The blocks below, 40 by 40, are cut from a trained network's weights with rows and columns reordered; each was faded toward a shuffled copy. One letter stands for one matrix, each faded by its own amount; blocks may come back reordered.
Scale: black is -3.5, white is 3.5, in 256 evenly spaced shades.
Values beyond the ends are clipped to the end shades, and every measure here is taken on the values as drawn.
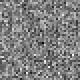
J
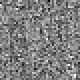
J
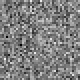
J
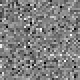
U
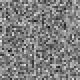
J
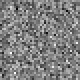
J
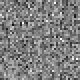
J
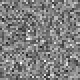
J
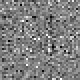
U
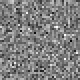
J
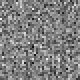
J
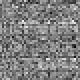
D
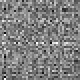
D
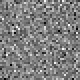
U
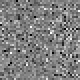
U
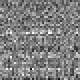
D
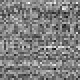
D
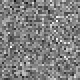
J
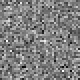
J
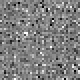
U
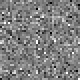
U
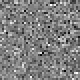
U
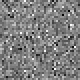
U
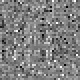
U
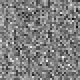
J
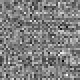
D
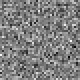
J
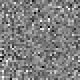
U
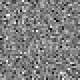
U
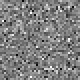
U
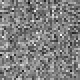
J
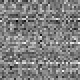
D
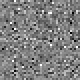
U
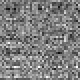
D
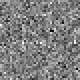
J
